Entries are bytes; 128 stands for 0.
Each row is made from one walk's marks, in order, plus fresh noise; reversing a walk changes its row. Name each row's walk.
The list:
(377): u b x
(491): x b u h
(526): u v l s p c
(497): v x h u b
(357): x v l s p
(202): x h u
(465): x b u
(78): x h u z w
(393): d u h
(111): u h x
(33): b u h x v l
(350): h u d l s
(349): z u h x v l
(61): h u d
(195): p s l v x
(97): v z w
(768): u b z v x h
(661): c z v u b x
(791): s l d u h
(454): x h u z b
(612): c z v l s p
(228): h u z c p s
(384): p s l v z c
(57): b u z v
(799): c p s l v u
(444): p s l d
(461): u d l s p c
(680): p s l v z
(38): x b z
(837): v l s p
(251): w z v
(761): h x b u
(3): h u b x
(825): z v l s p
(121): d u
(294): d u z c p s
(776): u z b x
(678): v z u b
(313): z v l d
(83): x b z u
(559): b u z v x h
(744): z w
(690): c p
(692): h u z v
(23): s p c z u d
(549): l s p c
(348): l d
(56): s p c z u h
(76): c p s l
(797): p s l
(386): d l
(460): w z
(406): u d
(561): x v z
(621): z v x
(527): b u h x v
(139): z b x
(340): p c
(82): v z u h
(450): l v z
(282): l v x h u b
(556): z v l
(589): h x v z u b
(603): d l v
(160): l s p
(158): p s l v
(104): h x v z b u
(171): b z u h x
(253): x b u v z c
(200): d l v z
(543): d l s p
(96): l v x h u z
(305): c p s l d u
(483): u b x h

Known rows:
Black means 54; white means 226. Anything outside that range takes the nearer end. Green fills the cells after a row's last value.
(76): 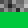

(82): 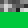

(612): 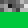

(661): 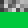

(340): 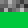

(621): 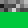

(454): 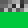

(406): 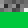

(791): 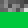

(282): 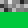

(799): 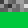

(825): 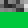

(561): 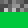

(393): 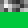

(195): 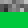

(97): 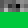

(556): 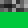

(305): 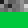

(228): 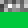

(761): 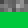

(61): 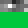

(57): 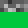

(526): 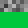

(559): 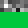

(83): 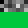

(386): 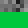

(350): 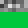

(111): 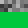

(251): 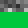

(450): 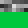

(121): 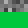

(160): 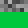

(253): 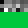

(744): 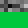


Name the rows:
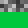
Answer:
(200)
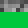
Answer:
(56)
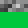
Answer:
(377)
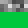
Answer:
(294)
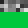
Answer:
(491)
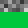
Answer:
(461)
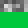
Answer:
(692)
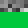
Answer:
(483)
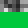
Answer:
(837)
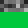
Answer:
(202)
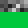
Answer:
(139)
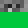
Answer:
(158)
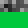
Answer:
(797)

